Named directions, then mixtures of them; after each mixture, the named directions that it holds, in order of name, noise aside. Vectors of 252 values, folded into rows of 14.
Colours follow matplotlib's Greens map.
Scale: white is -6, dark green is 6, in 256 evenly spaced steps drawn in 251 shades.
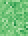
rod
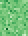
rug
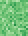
rod, rug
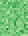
rod, rug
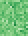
rod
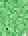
rug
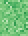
rod, rug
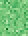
rod, rug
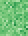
rod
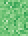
rod, rug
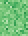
rod, rug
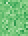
rod, rug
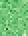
rug
